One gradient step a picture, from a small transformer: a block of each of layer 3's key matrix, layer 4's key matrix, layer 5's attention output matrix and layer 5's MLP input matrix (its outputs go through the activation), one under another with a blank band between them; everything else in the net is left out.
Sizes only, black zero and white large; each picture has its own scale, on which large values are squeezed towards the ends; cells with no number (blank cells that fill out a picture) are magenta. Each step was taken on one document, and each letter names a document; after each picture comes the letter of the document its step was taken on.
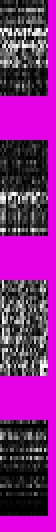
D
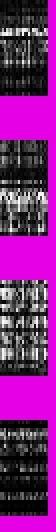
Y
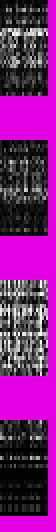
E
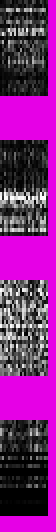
D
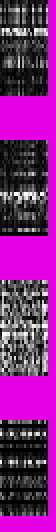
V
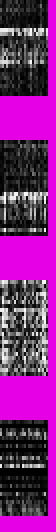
V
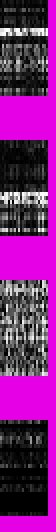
D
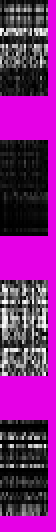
V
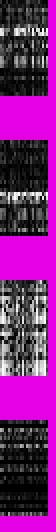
Y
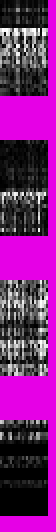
E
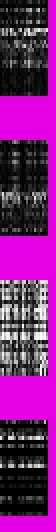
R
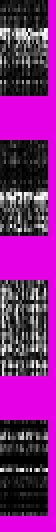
Y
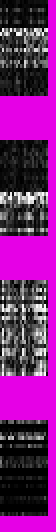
R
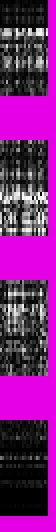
E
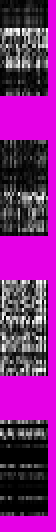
R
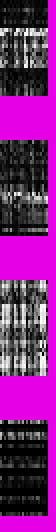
R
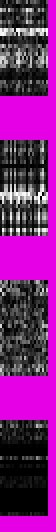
D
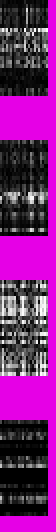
R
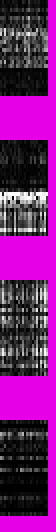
Y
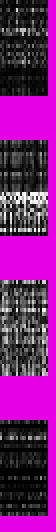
V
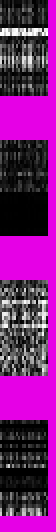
V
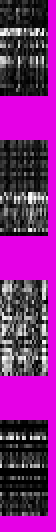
V
